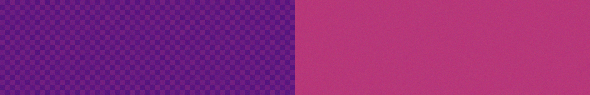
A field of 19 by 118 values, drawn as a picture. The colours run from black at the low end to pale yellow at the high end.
The table splits into one row of 2 panels. Panel 1,1: low, checkered, faint in contrast. Panel 1,2: middling, flat.
